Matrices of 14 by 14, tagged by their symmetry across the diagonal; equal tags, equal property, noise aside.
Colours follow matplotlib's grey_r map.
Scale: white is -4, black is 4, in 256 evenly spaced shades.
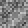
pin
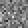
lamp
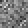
pin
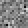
pin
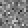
lamp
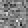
lamp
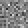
lamp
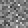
lamp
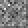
pin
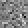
lamp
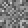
pin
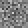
pin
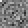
pin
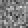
lamp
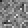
pin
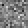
lamp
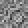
pin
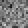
lamp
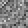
pin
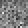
lamp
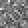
pin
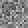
pin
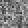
lamp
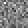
lamp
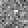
lamp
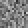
lamp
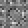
pin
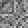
pin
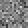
pin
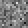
lamp
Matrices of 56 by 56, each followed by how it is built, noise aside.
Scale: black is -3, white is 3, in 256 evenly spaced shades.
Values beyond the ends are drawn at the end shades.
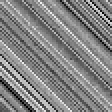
Toeplitz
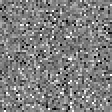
noise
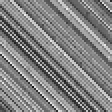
Toeplitz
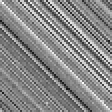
Toeplitz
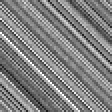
Toeplitz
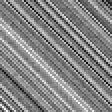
Toeplitz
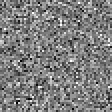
noise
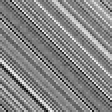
Toeplitz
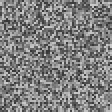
noise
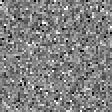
noise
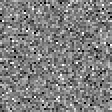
noise
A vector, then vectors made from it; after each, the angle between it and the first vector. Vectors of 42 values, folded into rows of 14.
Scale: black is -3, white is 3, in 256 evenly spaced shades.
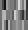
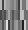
partly opposed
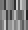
partly aligned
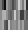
nearly parallel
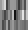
nearly opposite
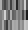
partly aligned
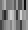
partly opposed
